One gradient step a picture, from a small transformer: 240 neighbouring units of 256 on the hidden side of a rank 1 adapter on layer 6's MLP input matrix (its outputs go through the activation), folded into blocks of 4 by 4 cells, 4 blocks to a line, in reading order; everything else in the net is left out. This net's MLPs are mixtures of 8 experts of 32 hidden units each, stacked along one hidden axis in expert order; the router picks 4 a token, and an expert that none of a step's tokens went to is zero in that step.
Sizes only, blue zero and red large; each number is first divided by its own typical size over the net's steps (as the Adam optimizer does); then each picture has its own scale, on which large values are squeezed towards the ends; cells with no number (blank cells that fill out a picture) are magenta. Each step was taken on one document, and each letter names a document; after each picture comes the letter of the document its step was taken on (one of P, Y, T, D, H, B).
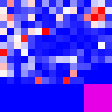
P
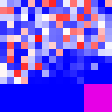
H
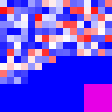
H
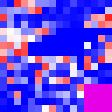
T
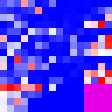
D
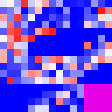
T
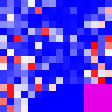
D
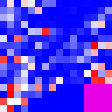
D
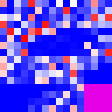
T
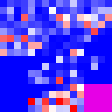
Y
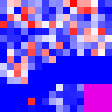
H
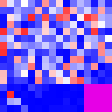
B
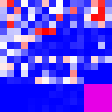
P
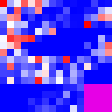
T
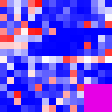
T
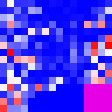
D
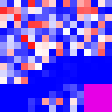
H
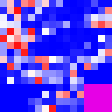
T
